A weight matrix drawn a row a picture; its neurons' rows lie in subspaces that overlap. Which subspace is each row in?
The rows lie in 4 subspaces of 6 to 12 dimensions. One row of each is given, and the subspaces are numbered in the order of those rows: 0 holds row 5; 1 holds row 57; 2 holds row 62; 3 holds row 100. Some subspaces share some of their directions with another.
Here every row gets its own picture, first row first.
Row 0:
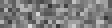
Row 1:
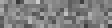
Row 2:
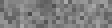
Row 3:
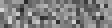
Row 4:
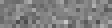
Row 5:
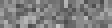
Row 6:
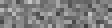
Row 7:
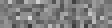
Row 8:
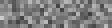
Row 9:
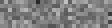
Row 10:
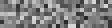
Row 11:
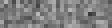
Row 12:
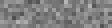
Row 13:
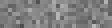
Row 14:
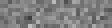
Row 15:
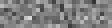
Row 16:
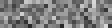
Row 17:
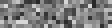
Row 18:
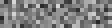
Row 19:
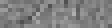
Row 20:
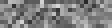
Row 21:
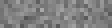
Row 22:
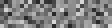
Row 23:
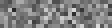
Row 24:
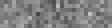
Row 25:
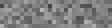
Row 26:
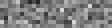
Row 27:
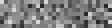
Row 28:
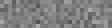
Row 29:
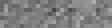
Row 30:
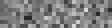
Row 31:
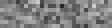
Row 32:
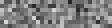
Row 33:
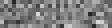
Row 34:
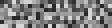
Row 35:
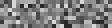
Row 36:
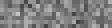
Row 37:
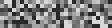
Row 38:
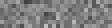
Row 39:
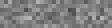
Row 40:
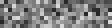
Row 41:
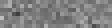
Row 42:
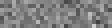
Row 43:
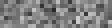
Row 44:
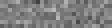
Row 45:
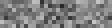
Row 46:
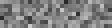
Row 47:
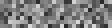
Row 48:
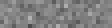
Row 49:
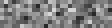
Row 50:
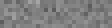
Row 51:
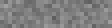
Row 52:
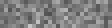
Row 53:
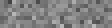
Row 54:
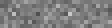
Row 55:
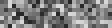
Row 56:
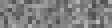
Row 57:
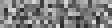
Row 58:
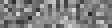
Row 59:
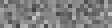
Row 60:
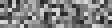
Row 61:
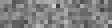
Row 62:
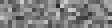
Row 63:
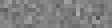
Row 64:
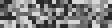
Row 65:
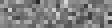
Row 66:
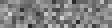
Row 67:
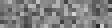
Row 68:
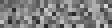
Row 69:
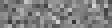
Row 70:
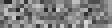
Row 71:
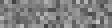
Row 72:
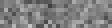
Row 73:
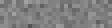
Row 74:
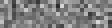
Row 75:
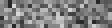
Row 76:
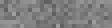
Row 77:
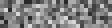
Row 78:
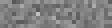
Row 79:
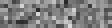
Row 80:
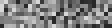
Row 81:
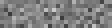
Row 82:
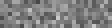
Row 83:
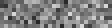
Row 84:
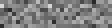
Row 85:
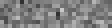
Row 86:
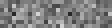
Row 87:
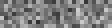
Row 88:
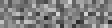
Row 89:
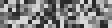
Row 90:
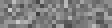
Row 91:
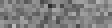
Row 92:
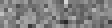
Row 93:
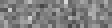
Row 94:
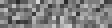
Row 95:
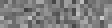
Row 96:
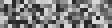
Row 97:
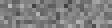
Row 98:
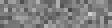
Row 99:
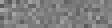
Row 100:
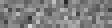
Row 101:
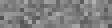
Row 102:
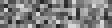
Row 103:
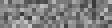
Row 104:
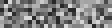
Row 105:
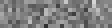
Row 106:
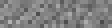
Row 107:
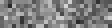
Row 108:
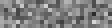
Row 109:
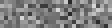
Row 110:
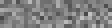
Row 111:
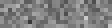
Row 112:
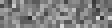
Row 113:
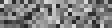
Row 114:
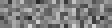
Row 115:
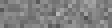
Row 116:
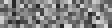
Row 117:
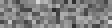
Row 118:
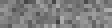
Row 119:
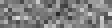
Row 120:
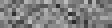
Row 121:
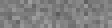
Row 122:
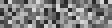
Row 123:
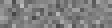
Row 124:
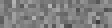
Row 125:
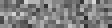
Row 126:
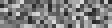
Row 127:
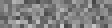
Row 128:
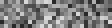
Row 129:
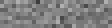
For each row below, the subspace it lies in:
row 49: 0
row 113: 1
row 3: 1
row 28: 2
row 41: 1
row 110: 0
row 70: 2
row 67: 1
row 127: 3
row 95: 0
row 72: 3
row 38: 3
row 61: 3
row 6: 0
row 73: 0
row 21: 0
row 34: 3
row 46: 2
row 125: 0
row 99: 1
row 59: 0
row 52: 3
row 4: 0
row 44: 3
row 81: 3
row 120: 1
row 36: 1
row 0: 3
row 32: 1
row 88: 1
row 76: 1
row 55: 1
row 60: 1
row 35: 0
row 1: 0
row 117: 3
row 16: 0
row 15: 0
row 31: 1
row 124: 0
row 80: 0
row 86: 1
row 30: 1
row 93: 3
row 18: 0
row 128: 1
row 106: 0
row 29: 0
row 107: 1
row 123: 2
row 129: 1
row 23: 1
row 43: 3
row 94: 1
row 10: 0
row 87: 0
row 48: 3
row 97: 1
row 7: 2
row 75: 1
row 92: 0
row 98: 3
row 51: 1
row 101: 0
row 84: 0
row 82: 3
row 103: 0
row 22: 0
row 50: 2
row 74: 0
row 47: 3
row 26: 2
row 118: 1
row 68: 1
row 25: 0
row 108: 1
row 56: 3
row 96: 2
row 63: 1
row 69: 1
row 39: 3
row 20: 1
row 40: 1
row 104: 0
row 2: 3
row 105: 1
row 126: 0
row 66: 3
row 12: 2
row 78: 1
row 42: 2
